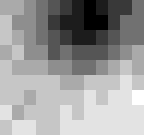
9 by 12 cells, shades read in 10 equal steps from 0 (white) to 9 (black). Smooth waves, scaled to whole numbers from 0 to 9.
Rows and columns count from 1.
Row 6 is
2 2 2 2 2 3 3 2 2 2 1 2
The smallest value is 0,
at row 7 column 12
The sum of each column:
19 23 27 30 37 38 43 42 40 33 27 25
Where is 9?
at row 1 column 8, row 2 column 8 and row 2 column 9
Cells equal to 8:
6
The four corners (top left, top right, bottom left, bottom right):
3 5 2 1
